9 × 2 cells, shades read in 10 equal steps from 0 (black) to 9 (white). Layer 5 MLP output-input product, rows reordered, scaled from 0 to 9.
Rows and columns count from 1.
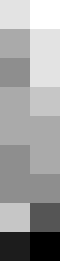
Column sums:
49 52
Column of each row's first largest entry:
2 2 2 2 1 2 1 1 1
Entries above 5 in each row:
2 2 1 2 2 1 0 1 0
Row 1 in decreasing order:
9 8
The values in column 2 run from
0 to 9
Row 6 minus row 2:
-1 -2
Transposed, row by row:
8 6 5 6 6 5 5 7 1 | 9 8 8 7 6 6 5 3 0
